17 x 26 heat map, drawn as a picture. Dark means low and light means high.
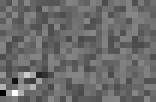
Neither half mirrors the other. The bottom left is the roughest part. No single row or column stands out from its neighbours. On average the colour sits 40% of the way up the scale. An odd patch, rougher than its surroundings, sits in the bottom left.
